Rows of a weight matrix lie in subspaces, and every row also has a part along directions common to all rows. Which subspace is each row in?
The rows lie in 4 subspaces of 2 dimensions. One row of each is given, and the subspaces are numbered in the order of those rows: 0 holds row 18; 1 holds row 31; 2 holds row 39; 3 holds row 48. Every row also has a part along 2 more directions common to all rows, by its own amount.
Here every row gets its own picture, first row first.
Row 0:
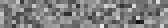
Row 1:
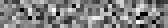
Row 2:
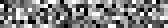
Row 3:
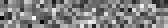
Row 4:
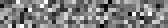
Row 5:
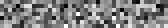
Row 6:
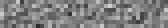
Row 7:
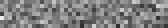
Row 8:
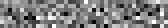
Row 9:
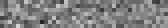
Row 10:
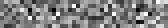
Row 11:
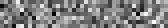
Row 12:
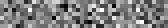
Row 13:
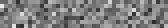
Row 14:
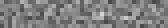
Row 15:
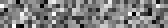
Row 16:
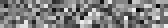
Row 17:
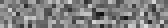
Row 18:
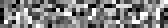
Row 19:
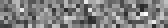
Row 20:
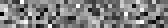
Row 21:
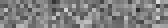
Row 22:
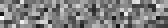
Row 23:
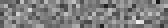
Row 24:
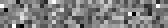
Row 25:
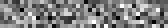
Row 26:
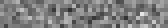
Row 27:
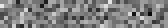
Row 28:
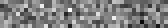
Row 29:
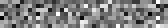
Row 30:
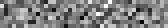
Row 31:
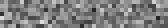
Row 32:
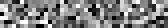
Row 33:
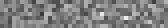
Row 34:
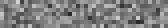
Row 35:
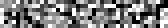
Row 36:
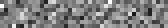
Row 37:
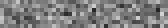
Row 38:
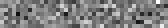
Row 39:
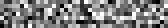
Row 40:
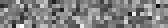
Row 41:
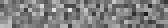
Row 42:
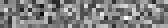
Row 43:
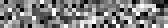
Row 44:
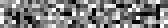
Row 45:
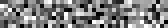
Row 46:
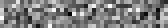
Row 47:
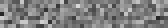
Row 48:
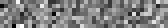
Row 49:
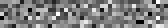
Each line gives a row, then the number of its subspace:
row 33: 2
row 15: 3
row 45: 2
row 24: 3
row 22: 1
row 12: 1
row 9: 1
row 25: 0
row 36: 3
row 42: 2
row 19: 2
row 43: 1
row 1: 2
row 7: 1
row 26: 2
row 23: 0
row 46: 0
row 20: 1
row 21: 3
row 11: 3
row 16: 3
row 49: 1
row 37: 0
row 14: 2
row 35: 0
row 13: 3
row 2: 3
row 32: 1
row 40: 3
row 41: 2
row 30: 3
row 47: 1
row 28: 2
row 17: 2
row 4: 3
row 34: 0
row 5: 1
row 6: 0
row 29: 1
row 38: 0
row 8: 0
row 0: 0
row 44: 0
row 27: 3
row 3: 1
